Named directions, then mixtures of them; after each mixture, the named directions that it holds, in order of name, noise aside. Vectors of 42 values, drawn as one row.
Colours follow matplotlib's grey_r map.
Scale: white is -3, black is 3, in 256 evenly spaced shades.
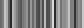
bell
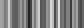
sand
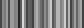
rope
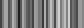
bell, rope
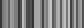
rope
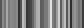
rope, sand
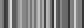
bell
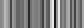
bell, sand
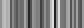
bell, sand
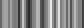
rope, sand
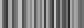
bell, rope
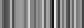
bell, sand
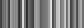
rope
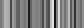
bell, sand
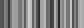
sand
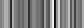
bell, sand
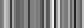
bell, sand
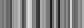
rope, sand
